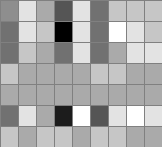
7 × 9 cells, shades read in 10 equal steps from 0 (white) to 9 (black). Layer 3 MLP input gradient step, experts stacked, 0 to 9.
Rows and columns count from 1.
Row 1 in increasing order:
1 1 2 2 2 3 4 5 6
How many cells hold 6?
2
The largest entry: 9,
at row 2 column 4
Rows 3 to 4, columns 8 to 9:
1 1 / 3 3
